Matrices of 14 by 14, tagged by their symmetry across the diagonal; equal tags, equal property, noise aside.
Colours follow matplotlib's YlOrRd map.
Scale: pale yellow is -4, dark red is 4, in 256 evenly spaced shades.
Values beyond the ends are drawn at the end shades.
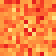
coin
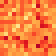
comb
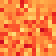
coin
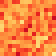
comb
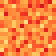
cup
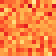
coin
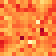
cup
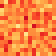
cup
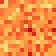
comb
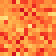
coin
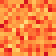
comb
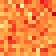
coin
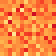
cup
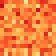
coin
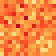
comb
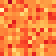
cup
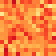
cup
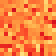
cup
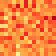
cup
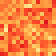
comb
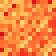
comb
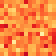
coin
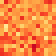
coin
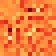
comb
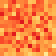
comb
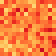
coin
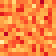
cup
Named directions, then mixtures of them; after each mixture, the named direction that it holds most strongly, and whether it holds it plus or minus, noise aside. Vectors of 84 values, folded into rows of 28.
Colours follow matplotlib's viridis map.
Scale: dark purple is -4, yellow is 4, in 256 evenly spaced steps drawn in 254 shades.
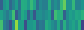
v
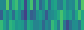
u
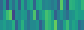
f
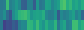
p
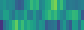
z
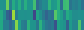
f, minus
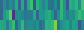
f, plus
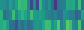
z, minus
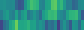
z, plus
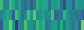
v, minus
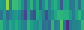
u, plus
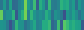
u, minus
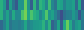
u, minus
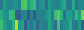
v, plus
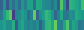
f, plus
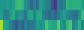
z, minus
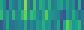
u, minus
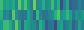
f, minus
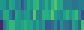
z, plus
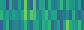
u, minus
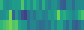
p, minus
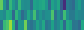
v, minus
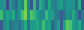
u, minus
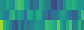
z, minus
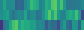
z, plus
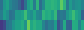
z, plus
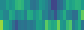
z, minus
